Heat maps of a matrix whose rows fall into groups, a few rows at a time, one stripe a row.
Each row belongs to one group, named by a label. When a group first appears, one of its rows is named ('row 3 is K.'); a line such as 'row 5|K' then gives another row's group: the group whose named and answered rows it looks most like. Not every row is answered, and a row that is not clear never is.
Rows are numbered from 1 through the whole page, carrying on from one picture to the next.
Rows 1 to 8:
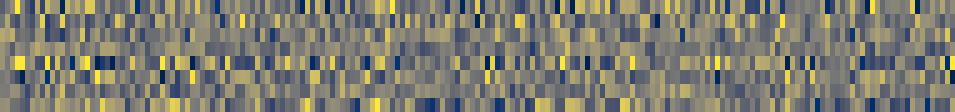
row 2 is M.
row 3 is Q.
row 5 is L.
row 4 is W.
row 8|W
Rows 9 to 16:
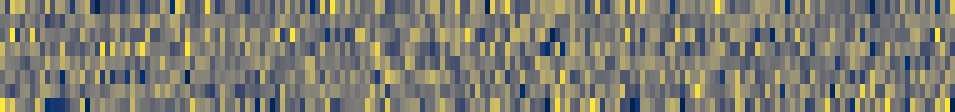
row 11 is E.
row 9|L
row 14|Q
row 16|Q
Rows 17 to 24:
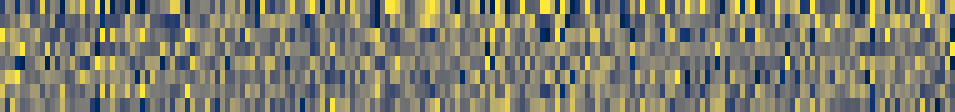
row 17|Q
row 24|L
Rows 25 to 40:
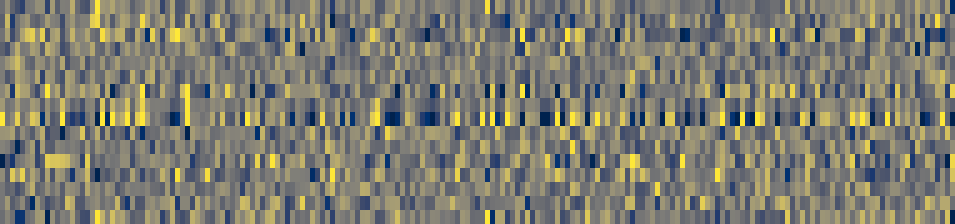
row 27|W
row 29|M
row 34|Q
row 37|L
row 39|M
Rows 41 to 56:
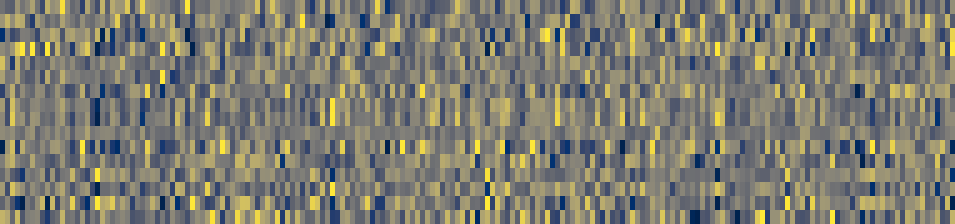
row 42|M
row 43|Q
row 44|L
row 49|L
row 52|E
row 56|E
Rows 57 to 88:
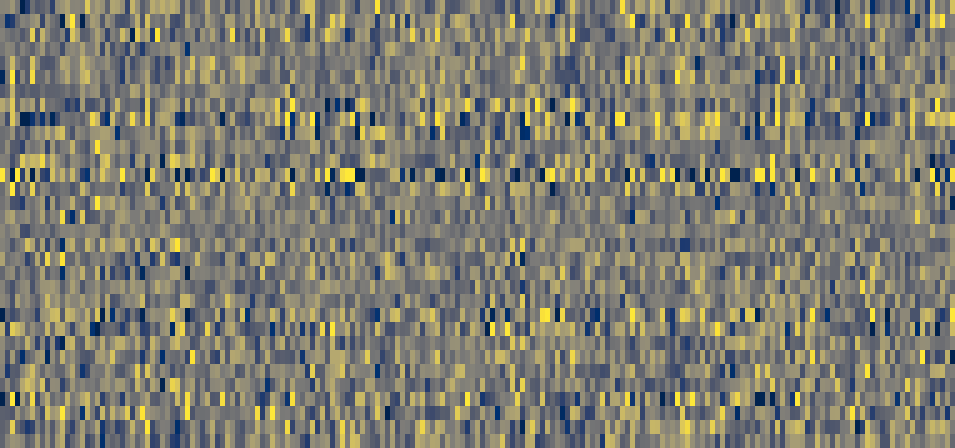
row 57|W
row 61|E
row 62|E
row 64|E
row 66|W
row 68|W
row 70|E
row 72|M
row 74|W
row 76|Q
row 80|L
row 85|E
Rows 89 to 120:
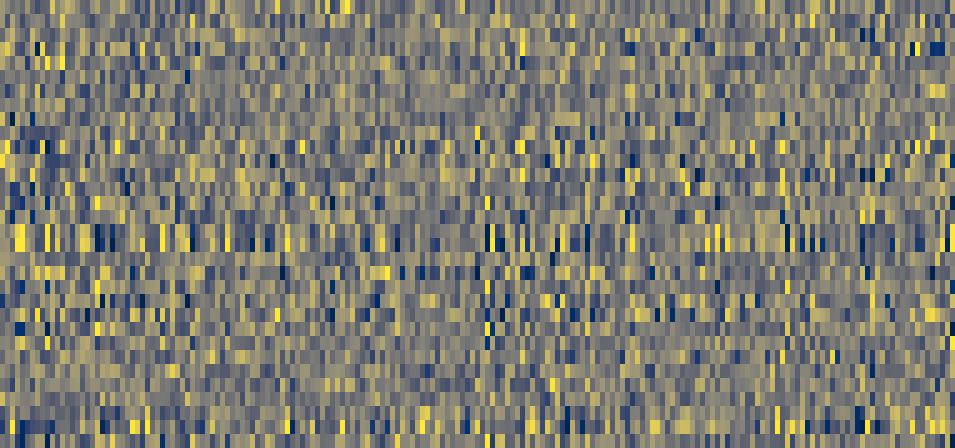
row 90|L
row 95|M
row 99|M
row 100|Q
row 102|M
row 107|E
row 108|W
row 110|Q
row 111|M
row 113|L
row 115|W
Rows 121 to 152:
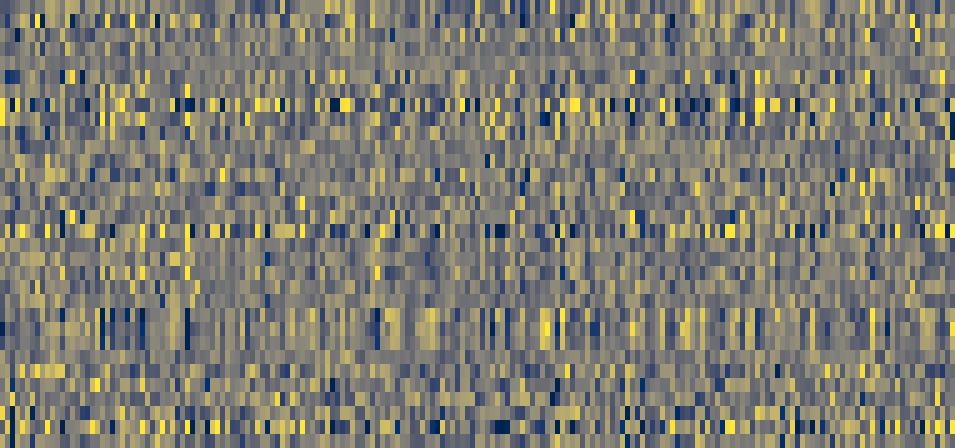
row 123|M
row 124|M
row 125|Q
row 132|L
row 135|M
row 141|M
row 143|Q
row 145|Q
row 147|W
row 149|E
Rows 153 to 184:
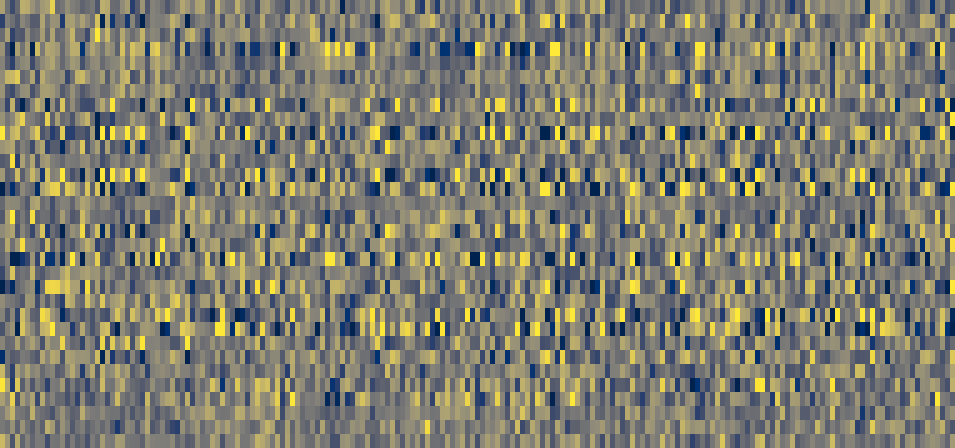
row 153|W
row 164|E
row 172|E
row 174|W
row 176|W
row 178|Q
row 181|E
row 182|E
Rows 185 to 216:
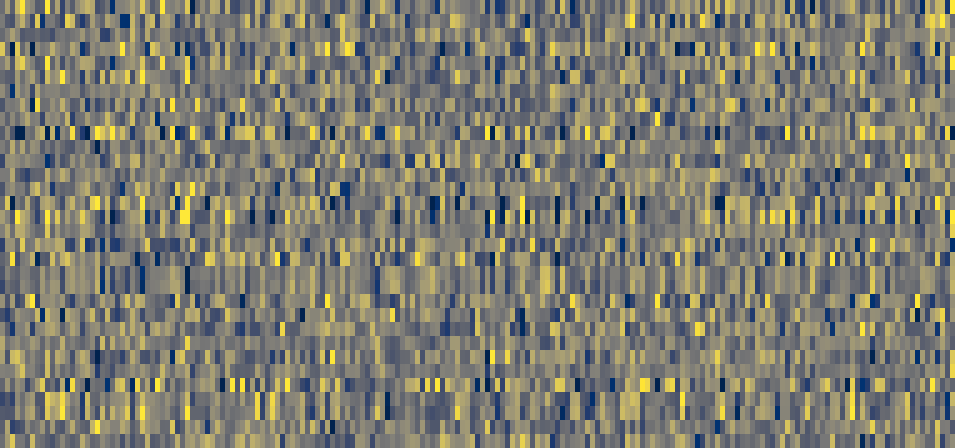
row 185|L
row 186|M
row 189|L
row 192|M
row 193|M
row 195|L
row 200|L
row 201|L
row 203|E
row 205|Q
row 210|L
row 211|L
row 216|E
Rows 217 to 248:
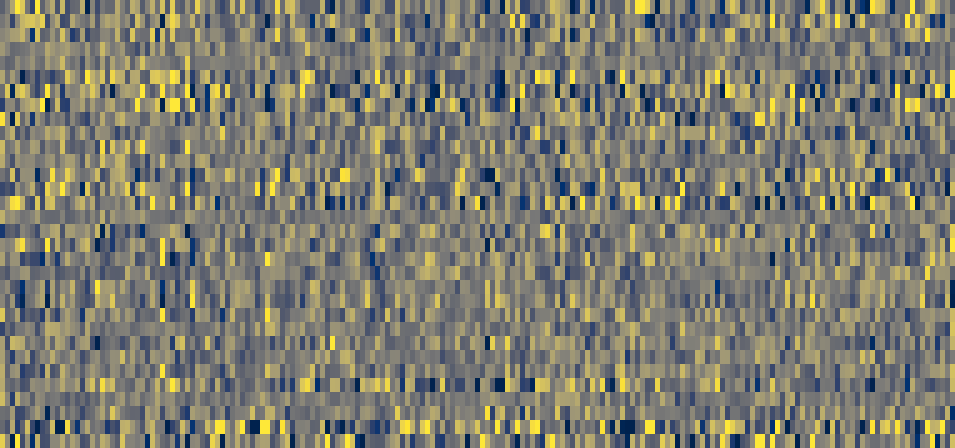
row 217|M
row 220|W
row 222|W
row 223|L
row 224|W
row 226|W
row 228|W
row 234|L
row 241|L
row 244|W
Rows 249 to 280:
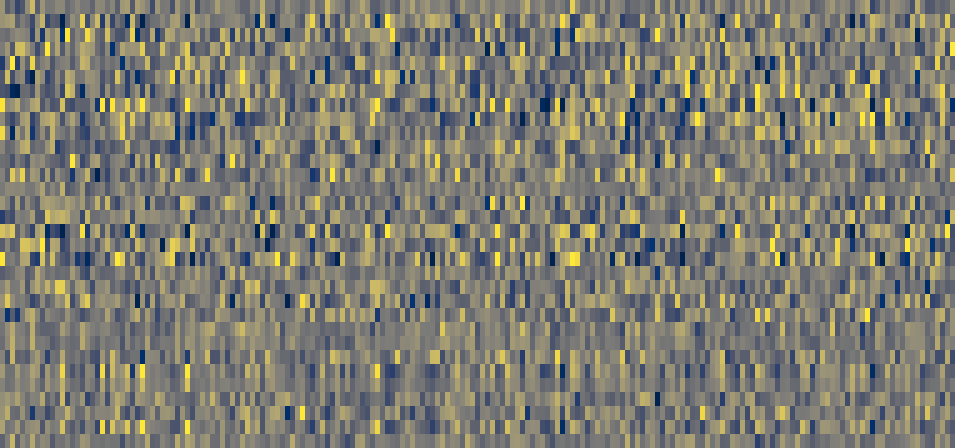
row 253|E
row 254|M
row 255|M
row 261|L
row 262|M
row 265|Q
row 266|W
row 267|E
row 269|W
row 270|M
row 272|E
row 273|E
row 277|M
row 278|M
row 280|E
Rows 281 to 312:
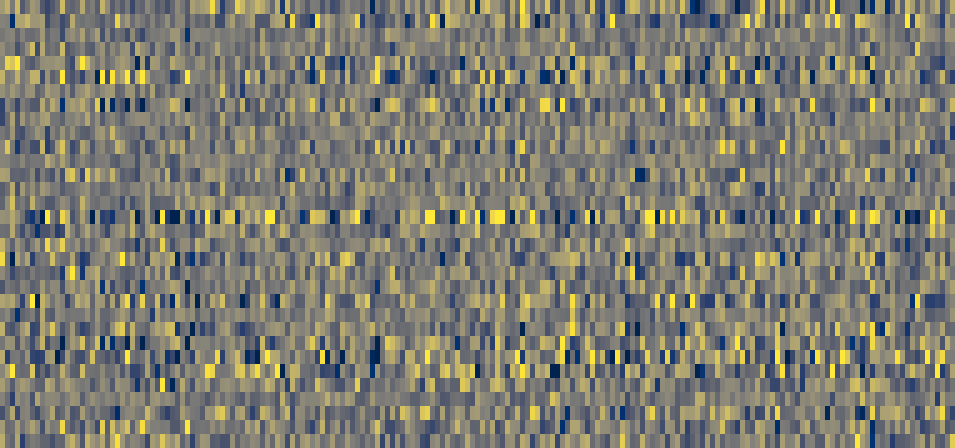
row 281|E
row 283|Q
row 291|M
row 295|E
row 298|W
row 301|Q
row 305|Q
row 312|W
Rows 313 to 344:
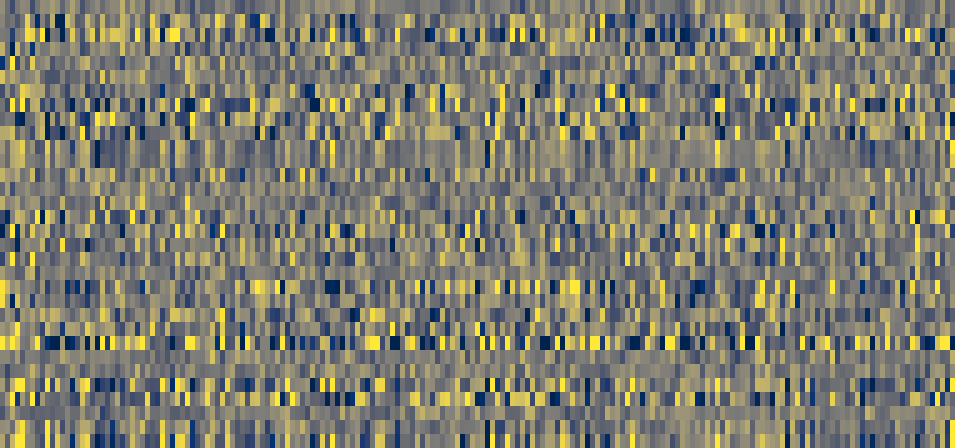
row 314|W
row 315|W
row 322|Q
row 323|L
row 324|L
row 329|E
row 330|M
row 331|E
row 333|E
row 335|W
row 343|L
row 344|L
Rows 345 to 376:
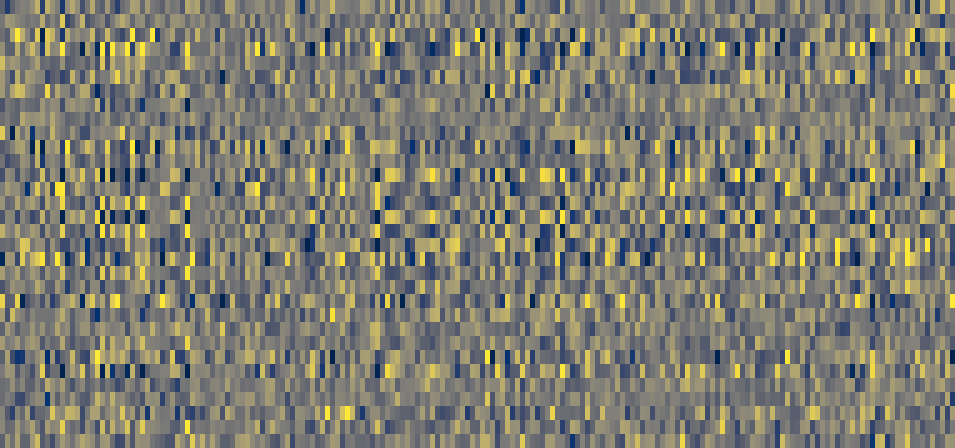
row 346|M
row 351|L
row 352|Q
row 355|M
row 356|M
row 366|W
